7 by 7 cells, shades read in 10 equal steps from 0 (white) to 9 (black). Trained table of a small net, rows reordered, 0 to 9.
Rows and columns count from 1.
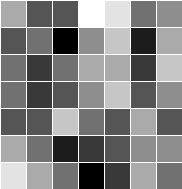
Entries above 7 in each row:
0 2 0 0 0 1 1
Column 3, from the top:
6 9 5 6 2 8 5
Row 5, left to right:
6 6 2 5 6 3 6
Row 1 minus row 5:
-3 0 4 -5 -5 2 -2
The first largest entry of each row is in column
2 3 2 2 1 3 4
